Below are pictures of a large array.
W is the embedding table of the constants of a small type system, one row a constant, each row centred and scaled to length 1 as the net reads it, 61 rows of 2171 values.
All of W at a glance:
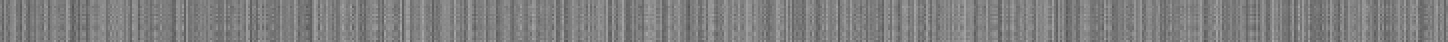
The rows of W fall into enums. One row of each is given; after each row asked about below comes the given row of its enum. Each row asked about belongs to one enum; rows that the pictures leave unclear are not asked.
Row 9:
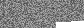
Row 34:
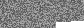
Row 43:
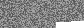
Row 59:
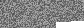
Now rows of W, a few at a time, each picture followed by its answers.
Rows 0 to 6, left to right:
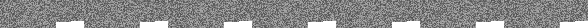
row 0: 59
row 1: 34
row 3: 43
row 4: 59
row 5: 34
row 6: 43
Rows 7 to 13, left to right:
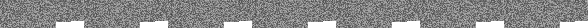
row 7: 34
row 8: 43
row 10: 9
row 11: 43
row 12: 34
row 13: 34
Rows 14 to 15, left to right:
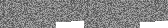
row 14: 9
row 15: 9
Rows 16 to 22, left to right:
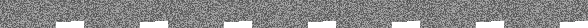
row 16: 34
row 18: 34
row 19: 59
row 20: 9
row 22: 43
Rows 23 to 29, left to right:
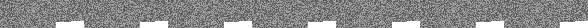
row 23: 43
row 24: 34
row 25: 59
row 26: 34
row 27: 59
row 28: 43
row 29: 43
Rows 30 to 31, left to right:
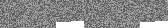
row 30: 59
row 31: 34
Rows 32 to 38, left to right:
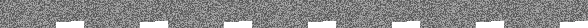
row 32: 59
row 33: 43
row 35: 59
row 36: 59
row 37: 43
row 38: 43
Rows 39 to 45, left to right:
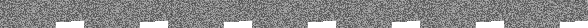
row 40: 43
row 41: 9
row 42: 43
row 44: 43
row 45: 34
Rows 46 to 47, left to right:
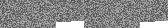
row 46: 34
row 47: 43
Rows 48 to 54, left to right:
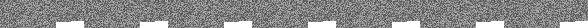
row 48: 59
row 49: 34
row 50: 59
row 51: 59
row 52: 59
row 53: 34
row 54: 43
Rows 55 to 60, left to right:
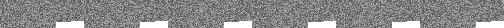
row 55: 34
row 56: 34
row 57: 43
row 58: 43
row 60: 34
